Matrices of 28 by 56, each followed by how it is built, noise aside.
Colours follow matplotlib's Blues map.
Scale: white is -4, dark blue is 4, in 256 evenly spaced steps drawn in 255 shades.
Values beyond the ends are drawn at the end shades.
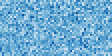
noise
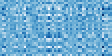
low rank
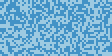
noise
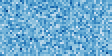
noise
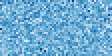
noise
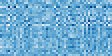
low rank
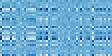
low rank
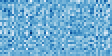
low rank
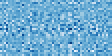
low rank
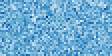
noise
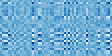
low rank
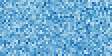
noise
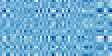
low rank
